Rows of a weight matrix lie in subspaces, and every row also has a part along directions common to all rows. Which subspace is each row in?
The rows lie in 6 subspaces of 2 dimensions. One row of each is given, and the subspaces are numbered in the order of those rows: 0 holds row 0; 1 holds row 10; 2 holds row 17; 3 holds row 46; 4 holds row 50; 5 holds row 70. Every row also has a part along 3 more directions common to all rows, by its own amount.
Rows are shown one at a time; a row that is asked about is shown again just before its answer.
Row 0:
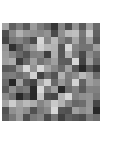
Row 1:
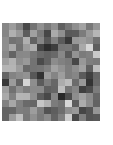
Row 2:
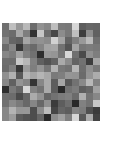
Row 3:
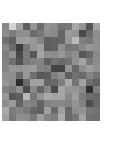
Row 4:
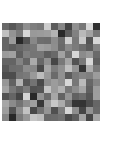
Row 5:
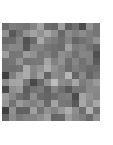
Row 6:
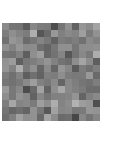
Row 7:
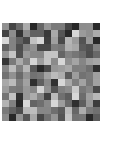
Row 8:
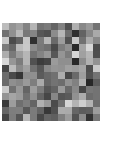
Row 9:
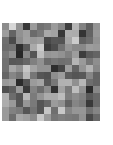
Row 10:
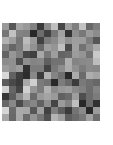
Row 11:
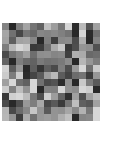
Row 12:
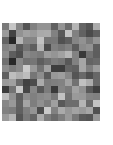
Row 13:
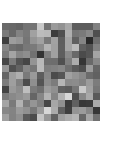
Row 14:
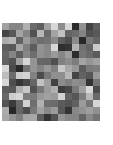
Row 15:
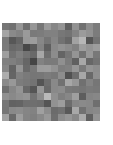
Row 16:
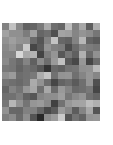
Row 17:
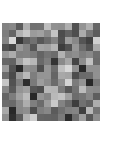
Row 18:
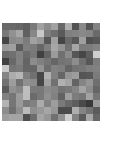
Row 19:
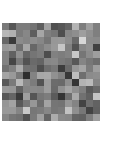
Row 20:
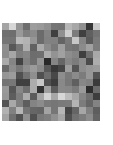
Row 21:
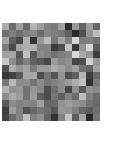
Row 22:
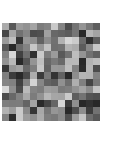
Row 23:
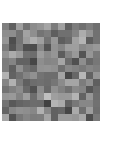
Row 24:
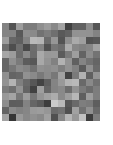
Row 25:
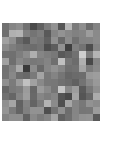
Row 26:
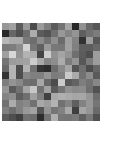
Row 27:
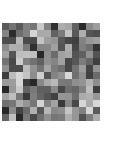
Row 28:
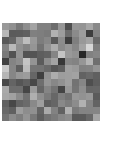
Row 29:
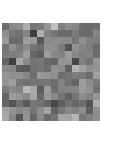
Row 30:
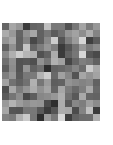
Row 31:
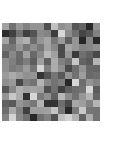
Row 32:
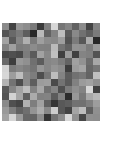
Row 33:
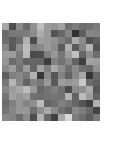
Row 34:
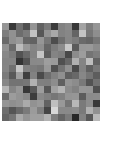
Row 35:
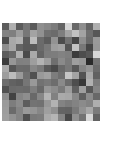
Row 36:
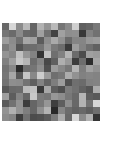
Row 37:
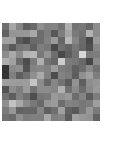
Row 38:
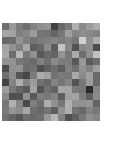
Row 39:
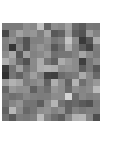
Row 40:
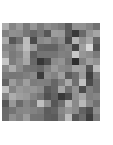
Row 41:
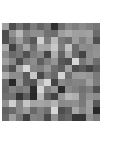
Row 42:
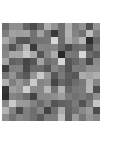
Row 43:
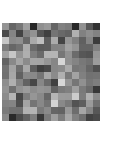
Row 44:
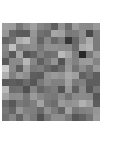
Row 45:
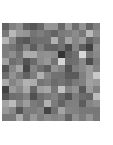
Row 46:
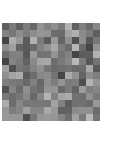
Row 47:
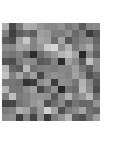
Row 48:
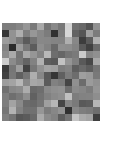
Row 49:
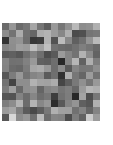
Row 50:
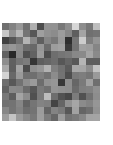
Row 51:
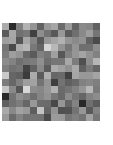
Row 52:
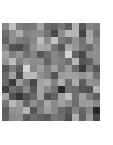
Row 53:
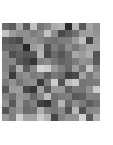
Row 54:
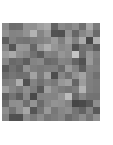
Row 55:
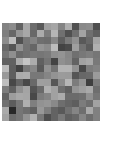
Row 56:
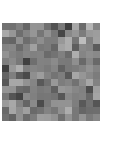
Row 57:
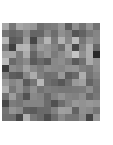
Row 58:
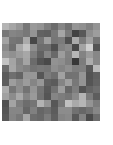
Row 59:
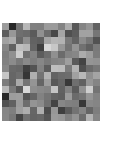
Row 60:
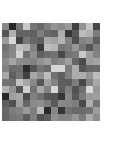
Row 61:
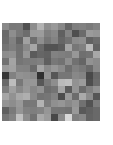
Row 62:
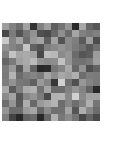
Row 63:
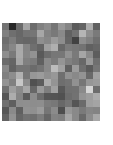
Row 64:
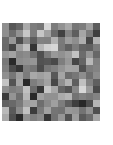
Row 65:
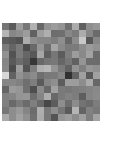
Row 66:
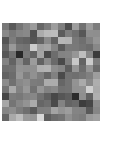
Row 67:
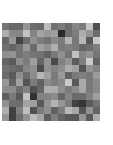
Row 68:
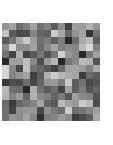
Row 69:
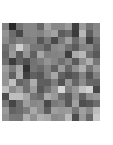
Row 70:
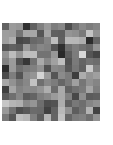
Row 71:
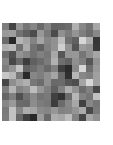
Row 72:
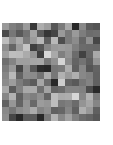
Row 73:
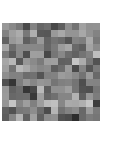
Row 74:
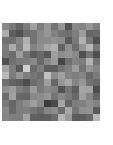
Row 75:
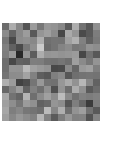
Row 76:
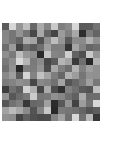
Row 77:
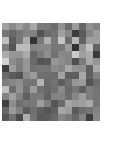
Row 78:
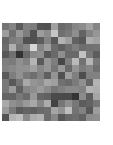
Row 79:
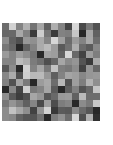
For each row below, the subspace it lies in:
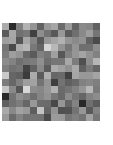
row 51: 1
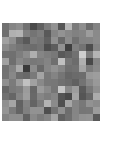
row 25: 5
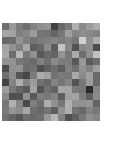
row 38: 2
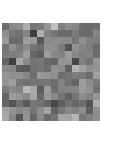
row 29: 0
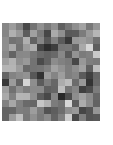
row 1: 3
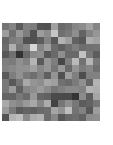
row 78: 4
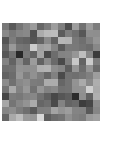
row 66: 4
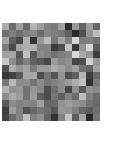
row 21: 3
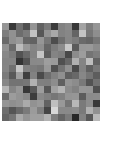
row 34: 0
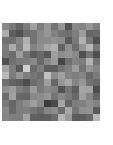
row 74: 5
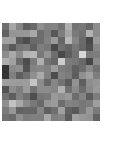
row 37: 5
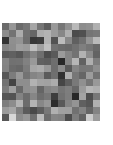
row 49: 4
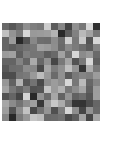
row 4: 2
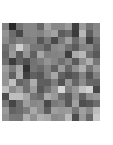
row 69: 0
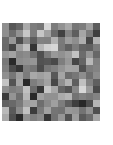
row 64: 2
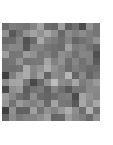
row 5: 1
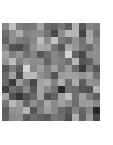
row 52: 0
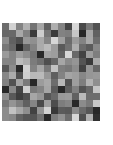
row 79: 0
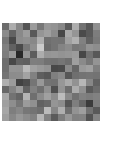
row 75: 1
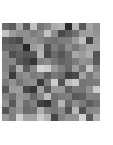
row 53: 4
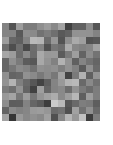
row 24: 4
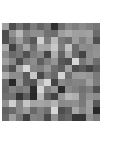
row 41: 0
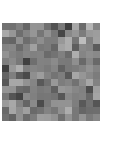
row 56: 2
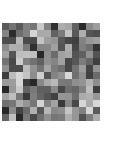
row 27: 1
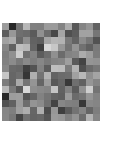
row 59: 1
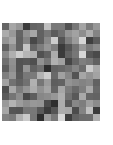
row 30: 5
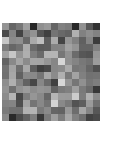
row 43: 4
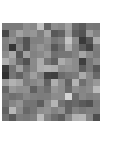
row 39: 5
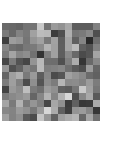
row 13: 3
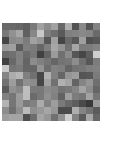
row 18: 3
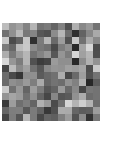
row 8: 3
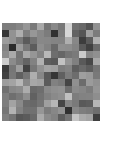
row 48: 5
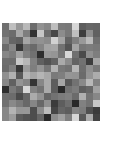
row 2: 0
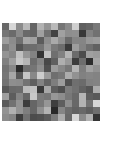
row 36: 0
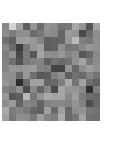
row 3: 1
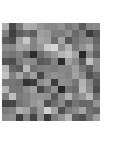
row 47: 5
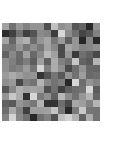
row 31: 2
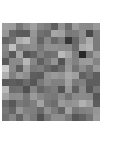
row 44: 5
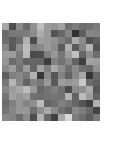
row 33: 3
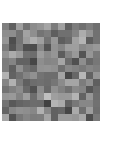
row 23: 4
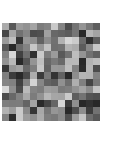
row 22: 1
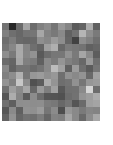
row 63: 1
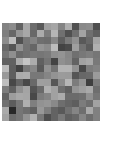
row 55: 2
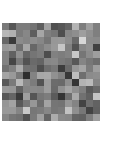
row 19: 2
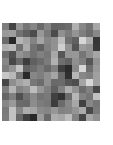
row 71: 2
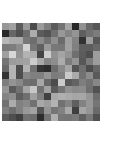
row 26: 4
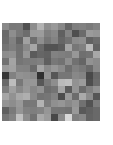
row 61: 3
